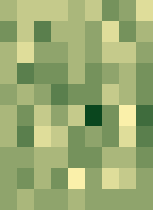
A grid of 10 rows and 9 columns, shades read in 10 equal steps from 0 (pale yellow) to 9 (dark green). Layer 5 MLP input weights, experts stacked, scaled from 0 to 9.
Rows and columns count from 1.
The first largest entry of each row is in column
7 3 3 2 4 6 2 5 2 1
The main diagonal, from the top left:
3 2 4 5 5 9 5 3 4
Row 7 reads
3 6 1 2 5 4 5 1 6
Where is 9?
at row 6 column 6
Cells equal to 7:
1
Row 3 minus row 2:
-2 -1 -2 1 0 0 1 -3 1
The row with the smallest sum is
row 1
